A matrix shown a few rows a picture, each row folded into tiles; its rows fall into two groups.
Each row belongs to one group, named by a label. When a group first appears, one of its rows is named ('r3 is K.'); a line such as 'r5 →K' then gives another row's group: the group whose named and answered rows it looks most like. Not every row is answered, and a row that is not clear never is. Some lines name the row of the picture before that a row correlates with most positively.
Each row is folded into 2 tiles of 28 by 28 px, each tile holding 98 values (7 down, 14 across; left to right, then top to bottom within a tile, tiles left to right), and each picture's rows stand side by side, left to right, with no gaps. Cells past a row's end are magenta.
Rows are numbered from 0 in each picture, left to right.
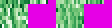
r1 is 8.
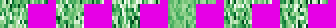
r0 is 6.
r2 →8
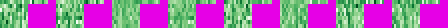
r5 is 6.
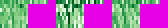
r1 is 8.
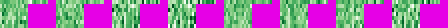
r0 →6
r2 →8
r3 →8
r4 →6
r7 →8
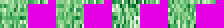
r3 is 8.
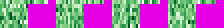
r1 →8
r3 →6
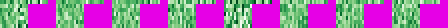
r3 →8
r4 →6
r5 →8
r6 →8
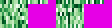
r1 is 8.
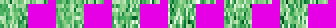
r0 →8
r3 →6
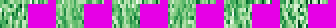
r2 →8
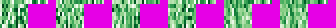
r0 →6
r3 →6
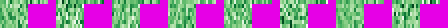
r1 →6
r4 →6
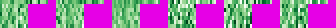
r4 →8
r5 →6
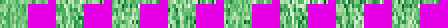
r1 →8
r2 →6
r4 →6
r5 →8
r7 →6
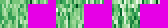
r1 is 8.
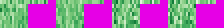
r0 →8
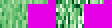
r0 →8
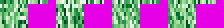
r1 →8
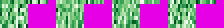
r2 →6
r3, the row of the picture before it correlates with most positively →2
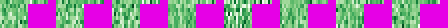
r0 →6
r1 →6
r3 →8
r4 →8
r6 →8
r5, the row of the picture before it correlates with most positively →0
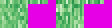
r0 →6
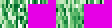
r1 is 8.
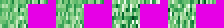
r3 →8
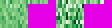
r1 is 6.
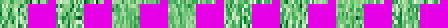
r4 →6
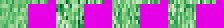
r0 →6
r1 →8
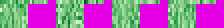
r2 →8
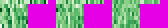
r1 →8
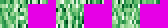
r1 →8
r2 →6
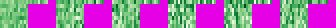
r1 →6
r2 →8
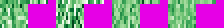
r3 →8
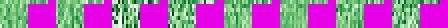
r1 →6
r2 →8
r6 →8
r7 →6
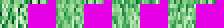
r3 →6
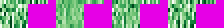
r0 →8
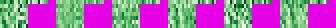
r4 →6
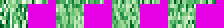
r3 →6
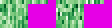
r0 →8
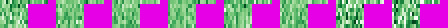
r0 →6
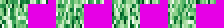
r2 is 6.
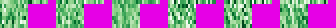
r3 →6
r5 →8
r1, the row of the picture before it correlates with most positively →1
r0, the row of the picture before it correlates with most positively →3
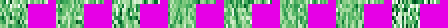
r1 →6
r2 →8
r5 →6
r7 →8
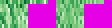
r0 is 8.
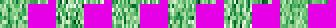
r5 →6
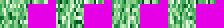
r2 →6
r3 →6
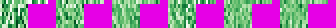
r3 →6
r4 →8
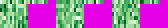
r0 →8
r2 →6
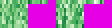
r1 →8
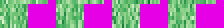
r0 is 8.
